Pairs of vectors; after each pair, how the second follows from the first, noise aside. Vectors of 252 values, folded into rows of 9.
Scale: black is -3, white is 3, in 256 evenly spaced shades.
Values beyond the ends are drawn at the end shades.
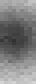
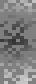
partly zeroed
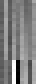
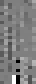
partly zeroed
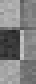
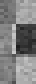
reversed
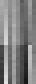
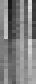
reversed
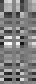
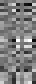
reversed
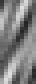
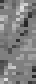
partly zeroed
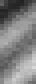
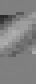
partly zeroed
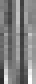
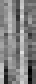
negated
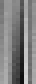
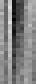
reversed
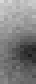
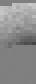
partly zeroed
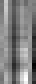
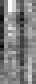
reversed
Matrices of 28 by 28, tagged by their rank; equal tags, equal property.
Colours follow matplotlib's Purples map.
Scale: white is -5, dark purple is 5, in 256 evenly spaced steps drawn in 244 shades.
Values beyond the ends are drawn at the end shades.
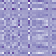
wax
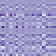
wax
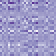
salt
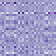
salt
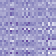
wax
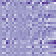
salt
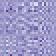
salt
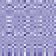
wax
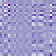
wax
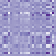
wax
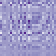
wax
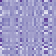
wax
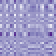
wax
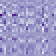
salt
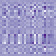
wax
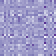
salt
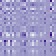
wax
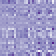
salt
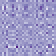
salt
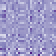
salt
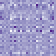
salt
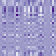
wax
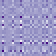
wax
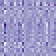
salt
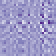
salt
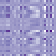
wax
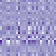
wax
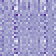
salt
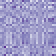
salt
